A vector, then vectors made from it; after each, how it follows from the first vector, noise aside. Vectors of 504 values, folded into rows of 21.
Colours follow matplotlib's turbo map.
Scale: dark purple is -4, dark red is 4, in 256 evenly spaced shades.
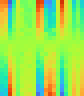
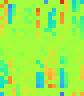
partly zeroed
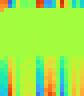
partly zeroed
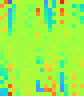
partly zeroed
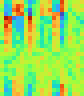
wrapped around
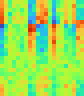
wrapped around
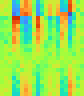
wrapped around
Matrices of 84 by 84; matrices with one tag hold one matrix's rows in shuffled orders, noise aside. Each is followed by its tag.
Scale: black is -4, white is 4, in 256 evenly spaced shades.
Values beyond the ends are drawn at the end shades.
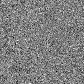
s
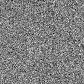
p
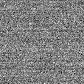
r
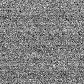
r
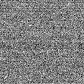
r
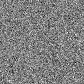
p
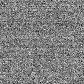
r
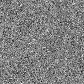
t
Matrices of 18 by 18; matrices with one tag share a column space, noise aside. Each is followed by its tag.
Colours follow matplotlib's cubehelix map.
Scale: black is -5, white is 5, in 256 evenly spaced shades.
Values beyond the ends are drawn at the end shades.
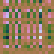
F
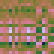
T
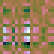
T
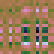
T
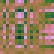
F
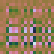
T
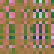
F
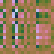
F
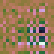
T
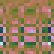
T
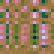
F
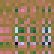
T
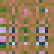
T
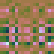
T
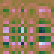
T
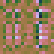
F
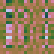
F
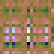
T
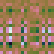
T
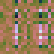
F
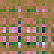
T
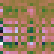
T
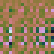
T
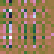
F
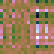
F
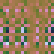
T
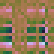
T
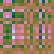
F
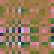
T
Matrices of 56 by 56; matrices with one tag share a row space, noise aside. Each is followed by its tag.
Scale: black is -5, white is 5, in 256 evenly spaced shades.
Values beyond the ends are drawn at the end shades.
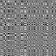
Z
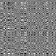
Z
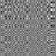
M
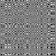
M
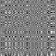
M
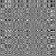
M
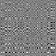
M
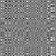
M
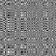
Z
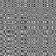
Z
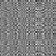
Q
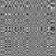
M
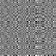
Q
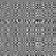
Q
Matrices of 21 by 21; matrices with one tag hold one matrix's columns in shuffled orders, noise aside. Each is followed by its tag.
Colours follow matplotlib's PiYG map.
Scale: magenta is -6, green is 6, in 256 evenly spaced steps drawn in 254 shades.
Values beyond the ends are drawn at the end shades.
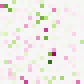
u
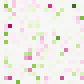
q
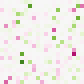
u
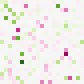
u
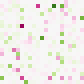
q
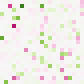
q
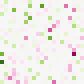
u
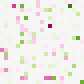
q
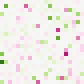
u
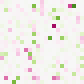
q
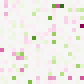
q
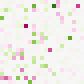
q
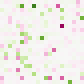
q
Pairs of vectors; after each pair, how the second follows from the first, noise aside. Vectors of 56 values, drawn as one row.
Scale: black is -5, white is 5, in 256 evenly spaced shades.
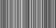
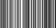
scaled up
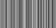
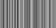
reversed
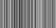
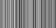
sign-scrambled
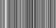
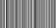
sign-scrambled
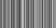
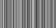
reversed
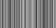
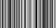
scaled up
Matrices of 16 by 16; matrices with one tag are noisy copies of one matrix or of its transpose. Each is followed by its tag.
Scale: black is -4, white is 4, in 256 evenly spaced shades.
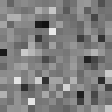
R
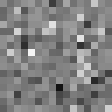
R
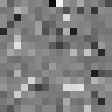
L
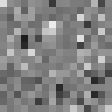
R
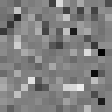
L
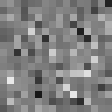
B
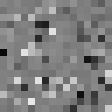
R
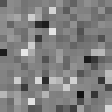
R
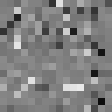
L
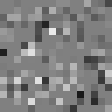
R
